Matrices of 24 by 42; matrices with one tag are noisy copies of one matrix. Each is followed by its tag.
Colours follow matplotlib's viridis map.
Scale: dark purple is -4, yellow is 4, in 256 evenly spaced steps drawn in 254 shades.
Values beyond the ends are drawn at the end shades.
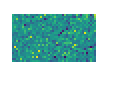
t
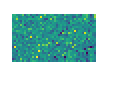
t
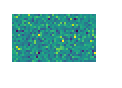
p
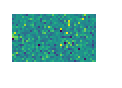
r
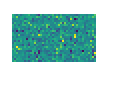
p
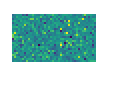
r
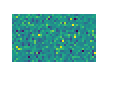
p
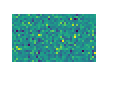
p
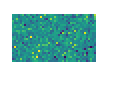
t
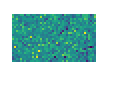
t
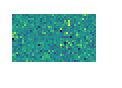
r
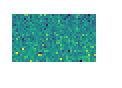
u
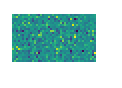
p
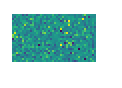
r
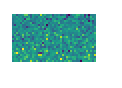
u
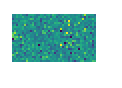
r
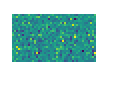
p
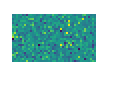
r
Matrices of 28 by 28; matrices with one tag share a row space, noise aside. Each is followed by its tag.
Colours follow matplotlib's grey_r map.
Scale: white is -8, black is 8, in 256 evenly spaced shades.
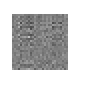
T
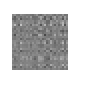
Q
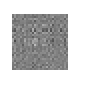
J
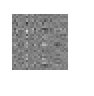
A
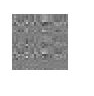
A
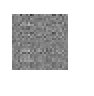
T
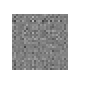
J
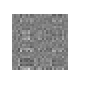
T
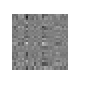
A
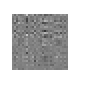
A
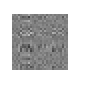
T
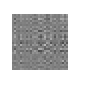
Q
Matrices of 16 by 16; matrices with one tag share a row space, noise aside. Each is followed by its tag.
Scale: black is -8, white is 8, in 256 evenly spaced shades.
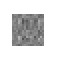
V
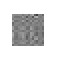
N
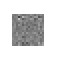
V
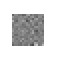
N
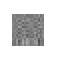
V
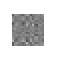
N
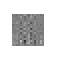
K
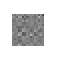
V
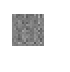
V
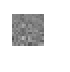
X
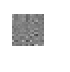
N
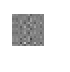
K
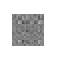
V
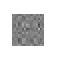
V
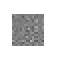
N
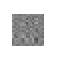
N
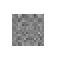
V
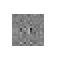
K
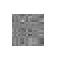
X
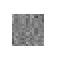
N
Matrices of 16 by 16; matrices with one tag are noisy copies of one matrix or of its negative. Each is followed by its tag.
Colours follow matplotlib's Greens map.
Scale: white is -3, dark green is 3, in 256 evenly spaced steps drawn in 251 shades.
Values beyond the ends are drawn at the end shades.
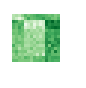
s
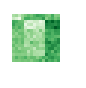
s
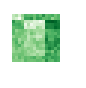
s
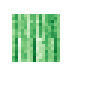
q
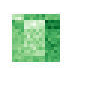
s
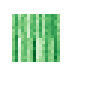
q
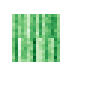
q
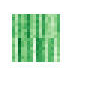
q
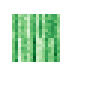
q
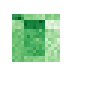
s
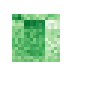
s
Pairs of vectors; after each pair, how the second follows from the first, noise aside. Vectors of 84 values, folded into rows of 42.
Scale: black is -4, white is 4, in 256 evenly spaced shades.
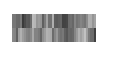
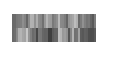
wrapped around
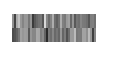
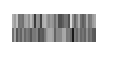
wrapped around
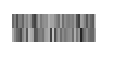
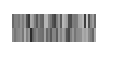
wrapped around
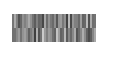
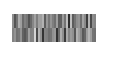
negated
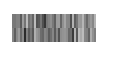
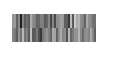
wrapped around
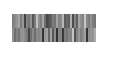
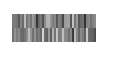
negated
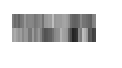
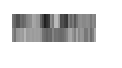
wrapped around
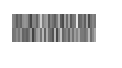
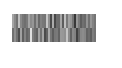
reversed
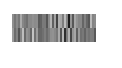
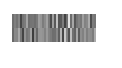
negated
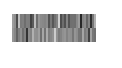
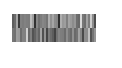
negated
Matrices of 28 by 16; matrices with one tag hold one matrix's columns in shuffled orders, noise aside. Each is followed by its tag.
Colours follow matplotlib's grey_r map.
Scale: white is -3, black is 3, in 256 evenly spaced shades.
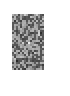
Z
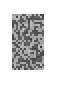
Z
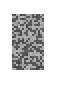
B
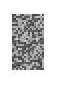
B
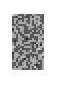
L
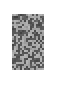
Z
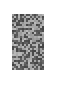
B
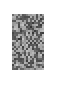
Z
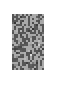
L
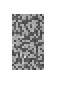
Z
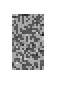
L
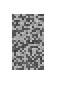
B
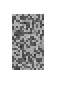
Z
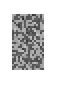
Z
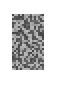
Z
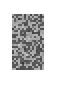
B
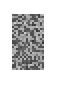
B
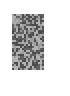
L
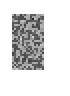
Z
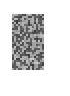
L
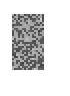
B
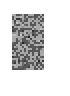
B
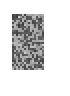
Z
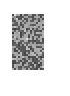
B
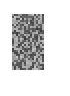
L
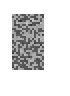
B
